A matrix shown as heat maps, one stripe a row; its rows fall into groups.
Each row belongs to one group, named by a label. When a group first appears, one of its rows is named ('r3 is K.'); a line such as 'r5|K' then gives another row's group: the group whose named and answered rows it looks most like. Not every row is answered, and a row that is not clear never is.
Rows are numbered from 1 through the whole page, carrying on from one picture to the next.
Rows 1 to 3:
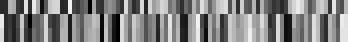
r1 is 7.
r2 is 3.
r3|3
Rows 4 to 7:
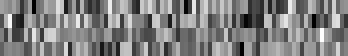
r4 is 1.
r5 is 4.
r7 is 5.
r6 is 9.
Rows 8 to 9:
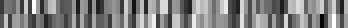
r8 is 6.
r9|6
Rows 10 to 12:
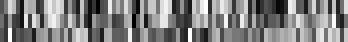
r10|1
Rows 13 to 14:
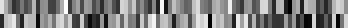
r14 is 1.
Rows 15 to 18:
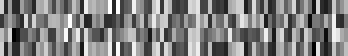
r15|3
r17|4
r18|3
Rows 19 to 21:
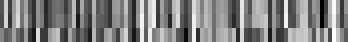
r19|6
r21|7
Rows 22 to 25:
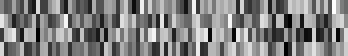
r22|7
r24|1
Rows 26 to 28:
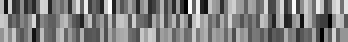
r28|1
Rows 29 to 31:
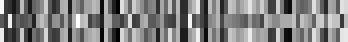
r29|3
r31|3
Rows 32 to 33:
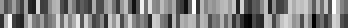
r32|7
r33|4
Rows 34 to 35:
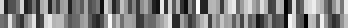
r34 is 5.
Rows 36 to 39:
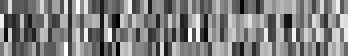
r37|3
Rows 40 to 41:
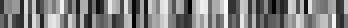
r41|9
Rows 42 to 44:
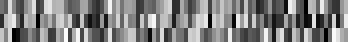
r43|1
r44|4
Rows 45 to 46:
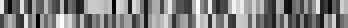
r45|3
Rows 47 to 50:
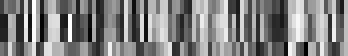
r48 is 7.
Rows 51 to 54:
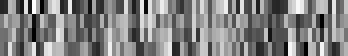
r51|7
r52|1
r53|7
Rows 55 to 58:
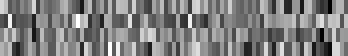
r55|4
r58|4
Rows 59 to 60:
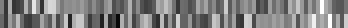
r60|5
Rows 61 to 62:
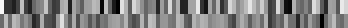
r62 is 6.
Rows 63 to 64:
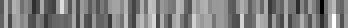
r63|6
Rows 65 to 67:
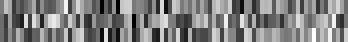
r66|9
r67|5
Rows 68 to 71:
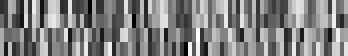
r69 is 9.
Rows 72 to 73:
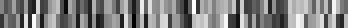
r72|7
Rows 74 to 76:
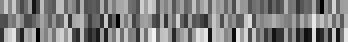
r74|1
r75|5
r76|1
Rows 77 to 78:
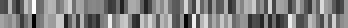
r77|9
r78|1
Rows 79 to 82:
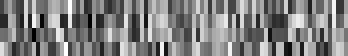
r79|9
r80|7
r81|7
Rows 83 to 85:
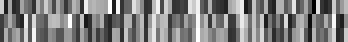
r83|3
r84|9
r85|6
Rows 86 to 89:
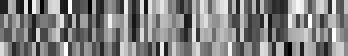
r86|7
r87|6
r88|7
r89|4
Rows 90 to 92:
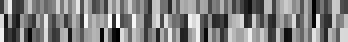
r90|4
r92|3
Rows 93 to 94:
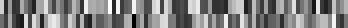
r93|3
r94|9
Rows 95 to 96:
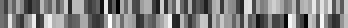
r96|1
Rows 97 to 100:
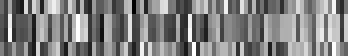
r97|9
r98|5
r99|5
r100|7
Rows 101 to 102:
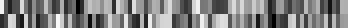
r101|3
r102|7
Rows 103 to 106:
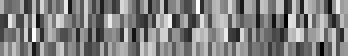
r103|5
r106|1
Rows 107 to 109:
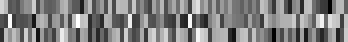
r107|4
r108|5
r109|6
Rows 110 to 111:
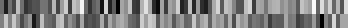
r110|5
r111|1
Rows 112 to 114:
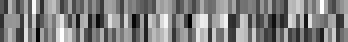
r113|6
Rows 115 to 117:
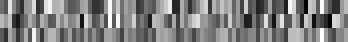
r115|1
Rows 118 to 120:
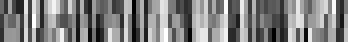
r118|9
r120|6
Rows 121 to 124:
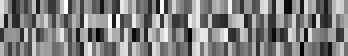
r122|3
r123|6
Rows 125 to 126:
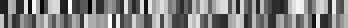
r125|7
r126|3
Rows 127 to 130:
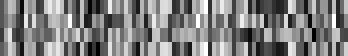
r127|1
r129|4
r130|1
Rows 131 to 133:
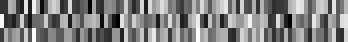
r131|7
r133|6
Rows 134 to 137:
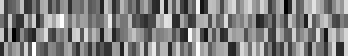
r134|5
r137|6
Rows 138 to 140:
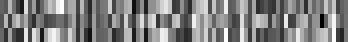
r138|9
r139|6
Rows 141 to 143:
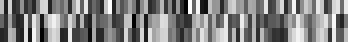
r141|5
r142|9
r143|7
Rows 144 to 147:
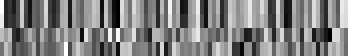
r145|3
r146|4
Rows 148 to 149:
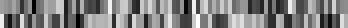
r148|1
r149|3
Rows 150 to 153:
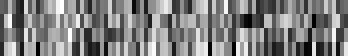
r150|9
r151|4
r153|1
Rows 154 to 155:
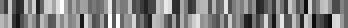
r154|9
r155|4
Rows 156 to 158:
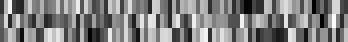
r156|4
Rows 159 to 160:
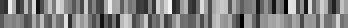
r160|5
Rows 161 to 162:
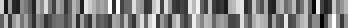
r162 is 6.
